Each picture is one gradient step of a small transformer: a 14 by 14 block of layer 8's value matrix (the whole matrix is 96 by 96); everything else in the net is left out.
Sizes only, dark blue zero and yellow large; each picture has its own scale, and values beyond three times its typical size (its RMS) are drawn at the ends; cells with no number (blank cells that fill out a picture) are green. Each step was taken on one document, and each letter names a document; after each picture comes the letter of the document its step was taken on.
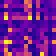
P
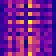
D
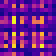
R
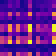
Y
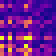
D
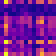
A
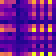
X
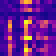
P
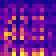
R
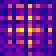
D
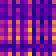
Y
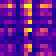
P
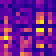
A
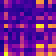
A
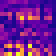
D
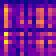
A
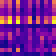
Y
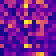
P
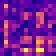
A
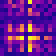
D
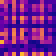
R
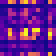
X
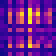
D
